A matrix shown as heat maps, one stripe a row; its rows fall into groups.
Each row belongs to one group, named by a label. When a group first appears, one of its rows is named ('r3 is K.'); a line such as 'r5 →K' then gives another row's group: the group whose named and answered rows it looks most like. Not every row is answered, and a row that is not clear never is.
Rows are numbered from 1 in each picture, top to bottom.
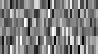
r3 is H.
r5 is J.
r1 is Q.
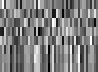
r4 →J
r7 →Q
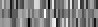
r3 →H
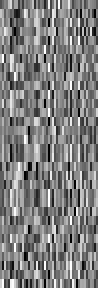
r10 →Q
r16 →H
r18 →Q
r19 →H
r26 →H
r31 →Q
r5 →Q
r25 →Q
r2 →H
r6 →J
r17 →Q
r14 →Q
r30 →J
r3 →Q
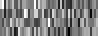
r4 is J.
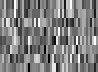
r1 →J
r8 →H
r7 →Q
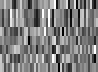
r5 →H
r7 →H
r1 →H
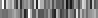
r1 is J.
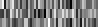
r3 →H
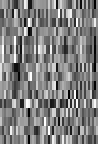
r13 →H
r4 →H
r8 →H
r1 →H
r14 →J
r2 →J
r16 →H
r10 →H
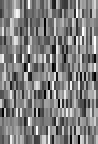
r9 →H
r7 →J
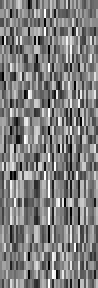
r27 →Q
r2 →J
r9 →J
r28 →H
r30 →Q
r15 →Q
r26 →Q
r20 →J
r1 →H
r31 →H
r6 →Q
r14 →H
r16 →H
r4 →J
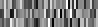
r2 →J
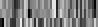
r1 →H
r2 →H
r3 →J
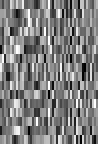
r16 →H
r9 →J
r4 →J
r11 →Q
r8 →J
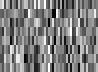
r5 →J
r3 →Q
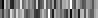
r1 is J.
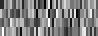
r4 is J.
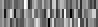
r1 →H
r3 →Q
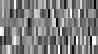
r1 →J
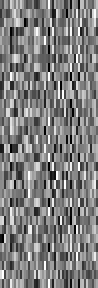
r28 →Q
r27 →J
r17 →J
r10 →J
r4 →Q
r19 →Q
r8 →Q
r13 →J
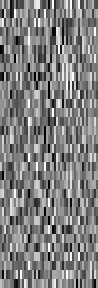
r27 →H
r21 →Q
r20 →J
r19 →J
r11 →Q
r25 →Q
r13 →Q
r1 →Q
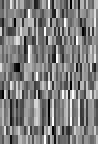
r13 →Q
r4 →J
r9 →H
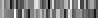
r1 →Q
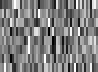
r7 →J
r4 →Q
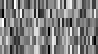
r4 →Q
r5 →H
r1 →J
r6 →Q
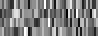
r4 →H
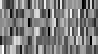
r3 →H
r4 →Q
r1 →J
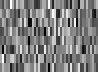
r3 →H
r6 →J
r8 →Q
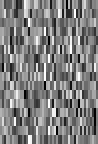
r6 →J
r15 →H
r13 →H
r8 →J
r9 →J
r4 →J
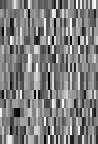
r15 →Q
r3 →J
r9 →Q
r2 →H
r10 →Q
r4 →J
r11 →J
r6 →Q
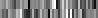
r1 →H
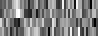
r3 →H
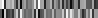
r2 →J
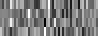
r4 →J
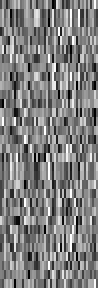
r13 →H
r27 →J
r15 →J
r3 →Q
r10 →H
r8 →H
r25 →H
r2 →Q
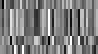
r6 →J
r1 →J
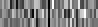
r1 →Q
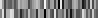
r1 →J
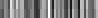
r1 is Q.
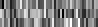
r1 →J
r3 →Q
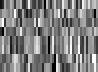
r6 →Q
